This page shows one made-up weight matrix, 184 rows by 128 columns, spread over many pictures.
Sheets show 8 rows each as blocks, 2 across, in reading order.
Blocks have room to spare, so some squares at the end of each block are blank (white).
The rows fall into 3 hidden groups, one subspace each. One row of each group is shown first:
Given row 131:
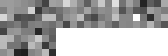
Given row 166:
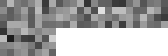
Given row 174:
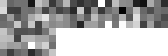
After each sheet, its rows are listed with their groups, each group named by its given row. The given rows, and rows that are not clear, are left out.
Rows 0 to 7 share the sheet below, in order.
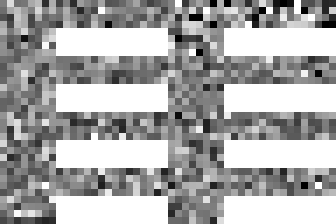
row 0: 166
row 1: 166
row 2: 166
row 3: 131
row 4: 166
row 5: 166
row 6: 174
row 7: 131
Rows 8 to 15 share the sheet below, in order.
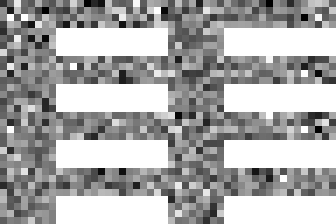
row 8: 166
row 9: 131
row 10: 174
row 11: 131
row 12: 166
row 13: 131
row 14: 131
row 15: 166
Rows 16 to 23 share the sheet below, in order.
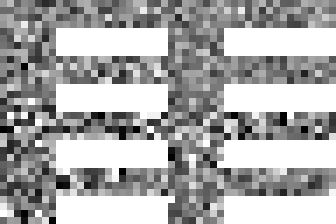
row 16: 174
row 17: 174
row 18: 174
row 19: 131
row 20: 131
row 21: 131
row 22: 131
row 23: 166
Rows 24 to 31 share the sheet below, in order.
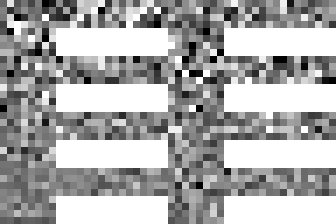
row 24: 174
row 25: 131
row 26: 166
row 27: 166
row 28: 166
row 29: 131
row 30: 174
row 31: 166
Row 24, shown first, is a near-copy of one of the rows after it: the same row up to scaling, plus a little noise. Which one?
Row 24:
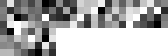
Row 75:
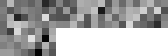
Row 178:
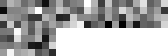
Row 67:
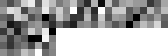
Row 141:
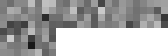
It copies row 75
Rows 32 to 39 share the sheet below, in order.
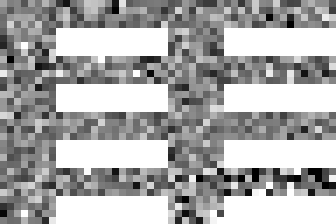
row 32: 131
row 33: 174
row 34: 131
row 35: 174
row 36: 166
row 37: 131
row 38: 131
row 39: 174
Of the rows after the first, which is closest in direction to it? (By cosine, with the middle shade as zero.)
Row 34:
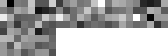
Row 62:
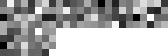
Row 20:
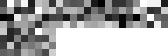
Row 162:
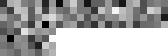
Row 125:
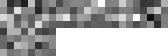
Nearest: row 125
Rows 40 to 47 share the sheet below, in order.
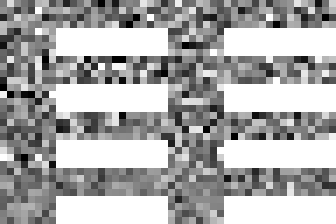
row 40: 131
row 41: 174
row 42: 166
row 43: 174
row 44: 131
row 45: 166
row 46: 166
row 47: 174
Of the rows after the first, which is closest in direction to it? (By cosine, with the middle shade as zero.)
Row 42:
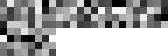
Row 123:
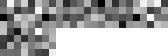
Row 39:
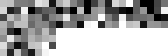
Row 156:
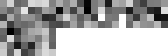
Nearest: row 123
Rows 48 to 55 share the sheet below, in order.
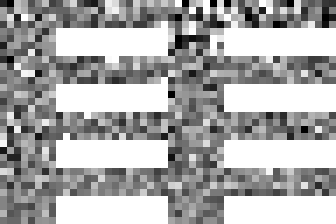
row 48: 166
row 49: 166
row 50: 166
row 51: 131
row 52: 166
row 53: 131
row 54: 166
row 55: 131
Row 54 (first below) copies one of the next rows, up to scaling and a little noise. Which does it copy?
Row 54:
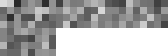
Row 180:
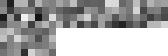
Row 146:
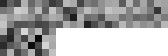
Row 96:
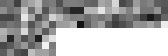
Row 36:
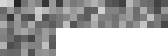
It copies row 36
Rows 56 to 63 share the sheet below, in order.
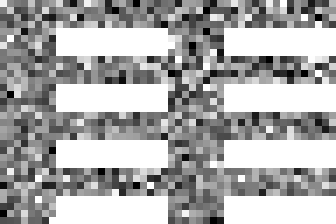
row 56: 166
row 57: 131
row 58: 174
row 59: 131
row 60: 166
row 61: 174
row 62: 131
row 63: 174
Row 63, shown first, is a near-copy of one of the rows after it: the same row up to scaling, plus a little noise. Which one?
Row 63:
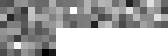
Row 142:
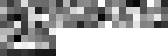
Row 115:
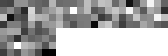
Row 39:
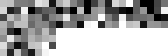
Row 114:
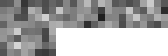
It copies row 115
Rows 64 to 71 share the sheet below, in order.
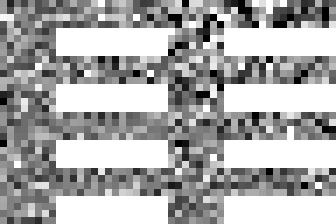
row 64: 131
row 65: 166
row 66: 131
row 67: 174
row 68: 166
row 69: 174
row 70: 174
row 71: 131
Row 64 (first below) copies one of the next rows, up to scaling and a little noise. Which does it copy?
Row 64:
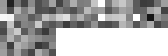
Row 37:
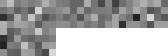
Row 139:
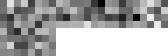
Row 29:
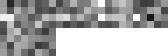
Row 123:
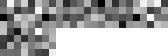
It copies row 29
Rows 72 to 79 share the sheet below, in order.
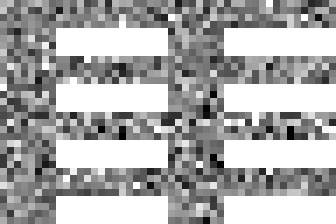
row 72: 174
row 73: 131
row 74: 166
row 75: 174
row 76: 174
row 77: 174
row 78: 131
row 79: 174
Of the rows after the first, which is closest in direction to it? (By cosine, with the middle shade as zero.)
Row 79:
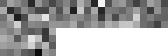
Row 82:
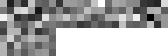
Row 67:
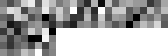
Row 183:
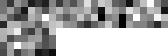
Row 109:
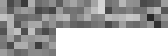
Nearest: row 183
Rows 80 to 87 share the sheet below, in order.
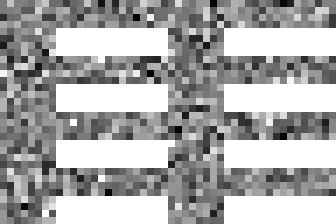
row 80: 131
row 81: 166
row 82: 131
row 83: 174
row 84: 174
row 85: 166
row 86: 166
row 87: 166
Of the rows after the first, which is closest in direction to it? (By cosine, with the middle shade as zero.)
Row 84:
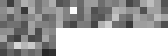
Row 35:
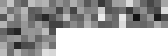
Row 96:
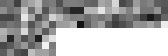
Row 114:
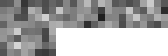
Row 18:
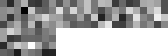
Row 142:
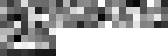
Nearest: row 18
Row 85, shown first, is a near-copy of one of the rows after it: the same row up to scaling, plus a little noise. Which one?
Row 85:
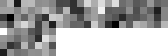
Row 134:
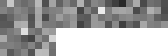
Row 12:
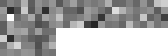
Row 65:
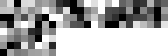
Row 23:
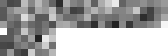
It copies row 65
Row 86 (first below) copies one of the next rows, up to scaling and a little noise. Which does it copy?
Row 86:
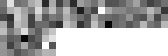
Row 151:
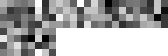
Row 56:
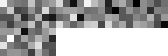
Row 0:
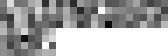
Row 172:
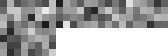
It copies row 0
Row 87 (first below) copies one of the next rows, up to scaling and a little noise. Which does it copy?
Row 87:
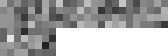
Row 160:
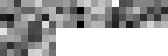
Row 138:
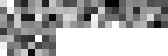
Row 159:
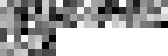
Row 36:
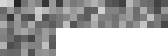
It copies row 159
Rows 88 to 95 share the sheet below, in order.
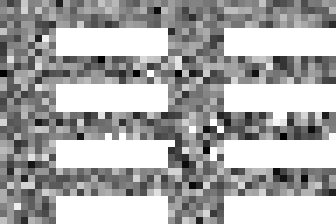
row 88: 166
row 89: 166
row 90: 131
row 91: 166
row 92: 174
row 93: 166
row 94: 166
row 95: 166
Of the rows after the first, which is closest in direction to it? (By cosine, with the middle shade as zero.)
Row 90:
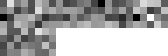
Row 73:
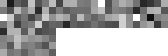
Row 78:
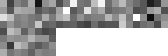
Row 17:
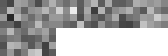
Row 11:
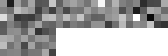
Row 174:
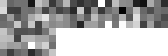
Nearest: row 17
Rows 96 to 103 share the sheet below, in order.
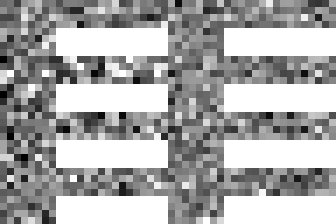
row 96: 166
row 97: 131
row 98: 166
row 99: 131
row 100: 131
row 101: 131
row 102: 174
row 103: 174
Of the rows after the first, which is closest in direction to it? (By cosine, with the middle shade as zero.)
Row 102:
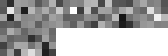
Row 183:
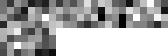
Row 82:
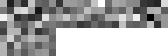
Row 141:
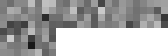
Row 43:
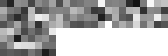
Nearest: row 183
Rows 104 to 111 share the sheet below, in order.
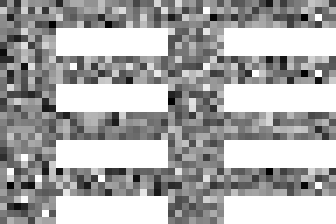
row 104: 166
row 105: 131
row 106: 174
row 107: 131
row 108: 131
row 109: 131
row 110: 166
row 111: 131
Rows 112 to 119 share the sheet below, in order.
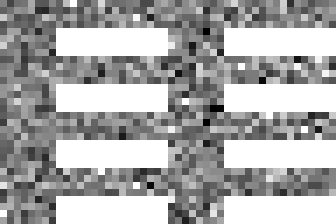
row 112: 131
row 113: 131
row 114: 174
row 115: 174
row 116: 174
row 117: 131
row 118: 131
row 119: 166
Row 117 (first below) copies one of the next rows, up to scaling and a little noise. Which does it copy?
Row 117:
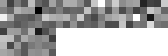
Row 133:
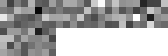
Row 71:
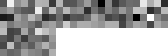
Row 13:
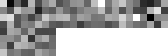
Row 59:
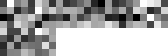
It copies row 133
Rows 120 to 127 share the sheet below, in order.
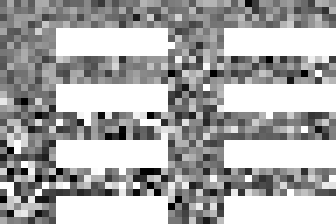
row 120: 131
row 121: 174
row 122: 131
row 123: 131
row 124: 174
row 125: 131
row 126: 131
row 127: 166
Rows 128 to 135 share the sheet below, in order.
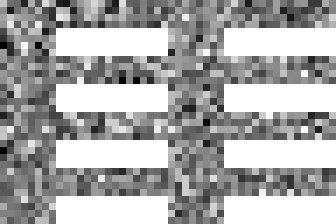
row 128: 131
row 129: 174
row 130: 174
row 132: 166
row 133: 131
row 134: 166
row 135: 166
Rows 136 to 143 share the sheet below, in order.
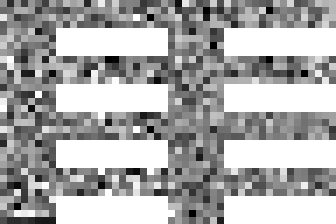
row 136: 131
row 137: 166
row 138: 166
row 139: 131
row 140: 131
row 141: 174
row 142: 174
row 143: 131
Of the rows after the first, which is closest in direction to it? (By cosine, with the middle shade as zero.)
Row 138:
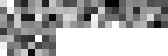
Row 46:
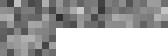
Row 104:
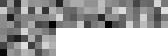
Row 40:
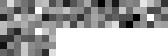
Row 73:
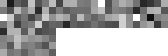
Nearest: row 40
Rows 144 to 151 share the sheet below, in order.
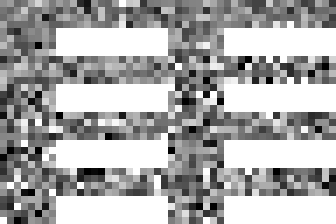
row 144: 174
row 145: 174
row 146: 166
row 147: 166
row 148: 166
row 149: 131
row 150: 166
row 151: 166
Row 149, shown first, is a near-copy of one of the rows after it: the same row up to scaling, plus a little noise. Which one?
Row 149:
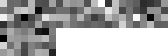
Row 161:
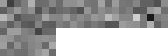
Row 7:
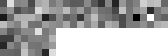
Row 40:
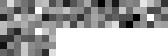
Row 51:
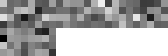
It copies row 51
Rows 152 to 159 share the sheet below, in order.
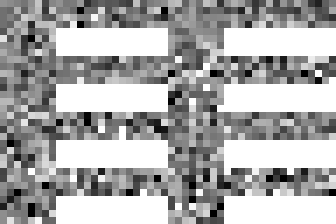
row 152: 166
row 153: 174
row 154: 166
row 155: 131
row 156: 174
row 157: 166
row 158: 174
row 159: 166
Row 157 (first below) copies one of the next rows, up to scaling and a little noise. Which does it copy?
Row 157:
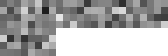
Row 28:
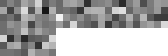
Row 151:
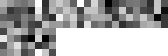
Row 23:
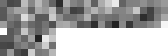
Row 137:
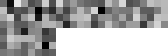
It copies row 28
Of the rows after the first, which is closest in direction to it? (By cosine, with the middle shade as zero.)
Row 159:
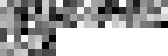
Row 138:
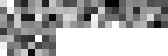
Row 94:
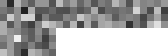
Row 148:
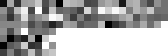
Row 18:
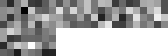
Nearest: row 138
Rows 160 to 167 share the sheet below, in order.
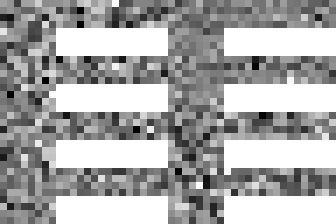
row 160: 166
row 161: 131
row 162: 166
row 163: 174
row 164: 131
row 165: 131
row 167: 166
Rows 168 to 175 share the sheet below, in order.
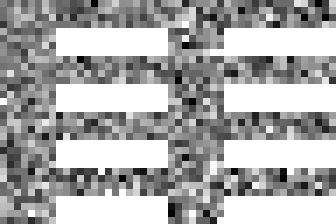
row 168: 166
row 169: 174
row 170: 174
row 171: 131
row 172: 166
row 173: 174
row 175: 131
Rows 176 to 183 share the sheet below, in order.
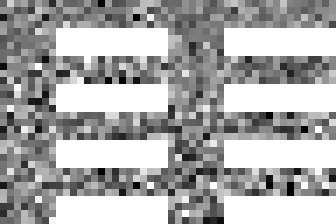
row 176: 131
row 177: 131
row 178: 174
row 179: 174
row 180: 166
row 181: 131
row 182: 131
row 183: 174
